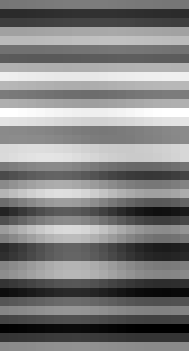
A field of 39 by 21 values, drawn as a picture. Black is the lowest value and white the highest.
The bottom right is the ninth with the lowest average. Stripes running across repeat 9 times from top to bottom. Overall the values sit about 50% of the way up the scale.
